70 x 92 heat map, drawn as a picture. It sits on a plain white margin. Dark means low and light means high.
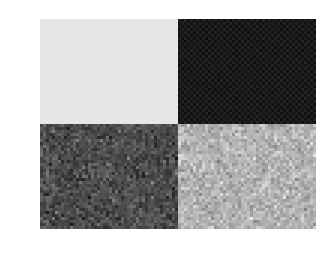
The table splits into 2 rows of 2 panels. Panel 1,1: very high, flat. Panel 1,2: very low, checkered, faint in contrast. Panel 2,1: low, fine-grained. Panel 2,2: high, fine-grained.
